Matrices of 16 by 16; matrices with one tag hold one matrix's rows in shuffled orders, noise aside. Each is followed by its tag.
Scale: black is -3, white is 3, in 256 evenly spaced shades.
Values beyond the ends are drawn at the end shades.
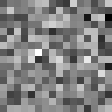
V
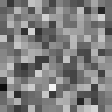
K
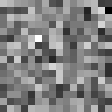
V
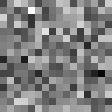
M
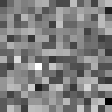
V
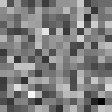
M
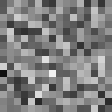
K
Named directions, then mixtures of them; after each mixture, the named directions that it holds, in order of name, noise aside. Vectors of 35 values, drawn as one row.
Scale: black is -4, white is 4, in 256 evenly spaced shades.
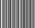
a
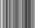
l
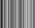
l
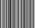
a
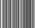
a, l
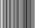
a, l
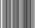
a, l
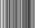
l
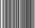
a, l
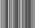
a, l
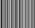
a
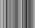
l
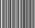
a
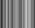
l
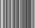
a, l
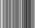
l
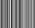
a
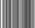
a, l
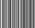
a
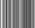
a, l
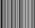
a, l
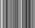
l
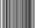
l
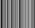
a, l
